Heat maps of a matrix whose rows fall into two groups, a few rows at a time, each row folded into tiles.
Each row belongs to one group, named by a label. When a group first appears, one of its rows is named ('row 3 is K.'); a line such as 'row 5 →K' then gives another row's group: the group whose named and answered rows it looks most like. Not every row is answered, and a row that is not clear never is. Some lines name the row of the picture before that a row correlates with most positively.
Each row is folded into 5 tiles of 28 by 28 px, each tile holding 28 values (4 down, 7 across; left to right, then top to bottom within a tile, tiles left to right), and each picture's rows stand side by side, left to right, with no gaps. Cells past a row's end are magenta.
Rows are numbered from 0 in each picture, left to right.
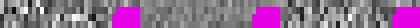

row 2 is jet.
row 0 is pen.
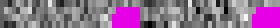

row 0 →jet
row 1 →jet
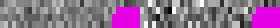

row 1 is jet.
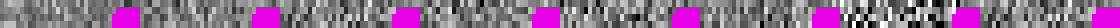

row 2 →pen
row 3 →jet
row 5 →jet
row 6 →pen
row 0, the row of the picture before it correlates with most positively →0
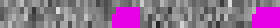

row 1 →pen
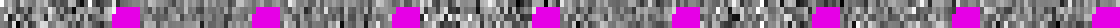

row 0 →pen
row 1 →jet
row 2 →jet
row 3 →pen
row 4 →pen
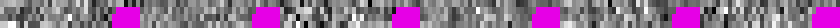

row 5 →pen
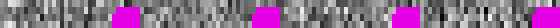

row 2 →jet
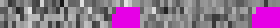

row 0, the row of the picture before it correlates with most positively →3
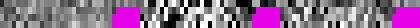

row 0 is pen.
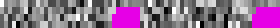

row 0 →pen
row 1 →jet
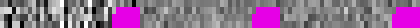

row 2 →jet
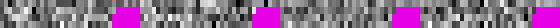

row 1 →pen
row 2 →jet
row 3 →jet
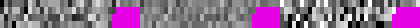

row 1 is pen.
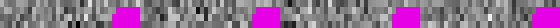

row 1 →jet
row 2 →jet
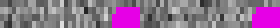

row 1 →pen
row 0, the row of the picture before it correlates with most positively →2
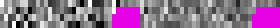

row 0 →pen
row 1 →pen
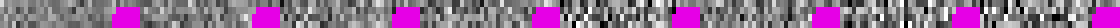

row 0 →pen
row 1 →jet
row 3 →jet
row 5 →jet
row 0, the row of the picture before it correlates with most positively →0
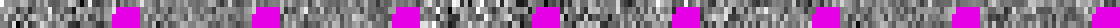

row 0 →pen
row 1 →pen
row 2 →pen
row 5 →jet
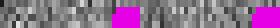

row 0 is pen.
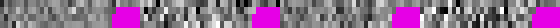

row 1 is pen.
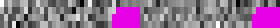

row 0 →pen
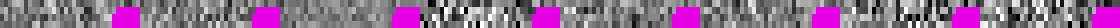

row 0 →jet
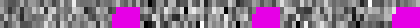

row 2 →pen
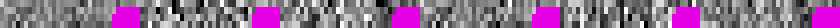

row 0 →pen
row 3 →pen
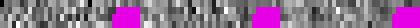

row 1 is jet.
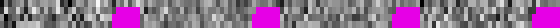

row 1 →pen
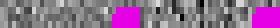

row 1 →jet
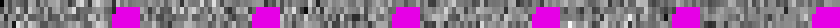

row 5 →jet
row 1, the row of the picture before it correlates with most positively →0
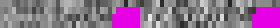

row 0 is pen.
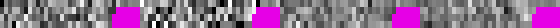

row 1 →pen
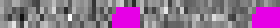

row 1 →pen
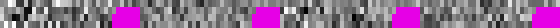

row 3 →pen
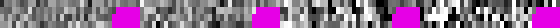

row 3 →jet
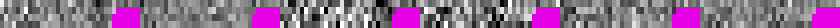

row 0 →pen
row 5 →pen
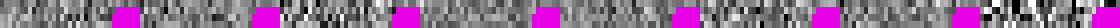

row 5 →jet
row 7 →jet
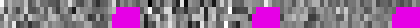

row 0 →pen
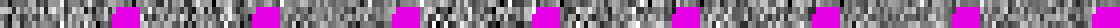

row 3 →pen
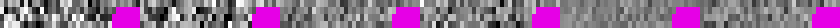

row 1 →jet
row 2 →pen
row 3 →pen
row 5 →jet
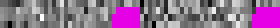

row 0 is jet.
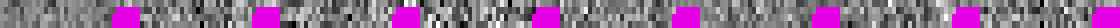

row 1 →jet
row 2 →jet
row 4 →pen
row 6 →jet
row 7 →jet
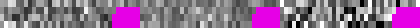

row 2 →pen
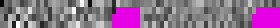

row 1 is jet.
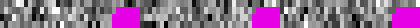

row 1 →jet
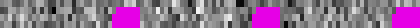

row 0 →jet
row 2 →jet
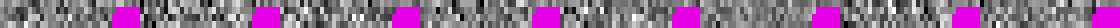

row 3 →jet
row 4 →pen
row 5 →pen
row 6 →jet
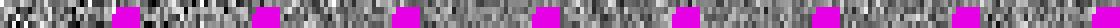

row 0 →pen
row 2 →jet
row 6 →pen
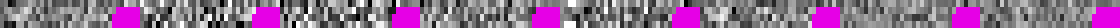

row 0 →jet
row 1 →pen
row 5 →jet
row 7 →pen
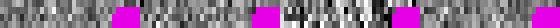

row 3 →pen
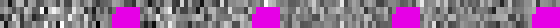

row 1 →jet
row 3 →pen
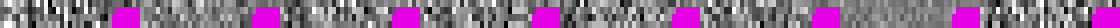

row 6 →pen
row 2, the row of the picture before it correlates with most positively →2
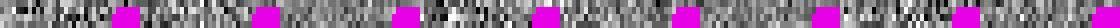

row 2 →pen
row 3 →jet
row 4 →pen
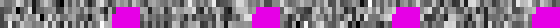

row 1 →jet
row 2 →pen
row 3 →jet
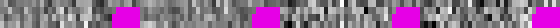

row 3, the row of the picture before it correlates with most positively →0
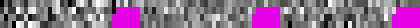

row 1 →pen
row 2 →jet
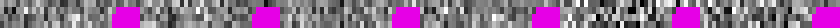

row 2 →jet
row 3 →pen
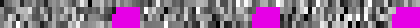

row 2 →pen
